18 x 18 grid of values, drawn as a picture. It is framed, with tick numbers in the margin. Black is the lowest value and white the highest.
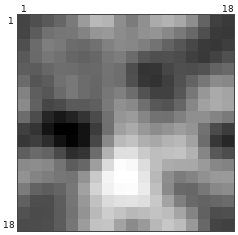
Ninth with the highest average: bottom middle. Ninth with the lowest average: middle left. Average level on the scale: 50%.
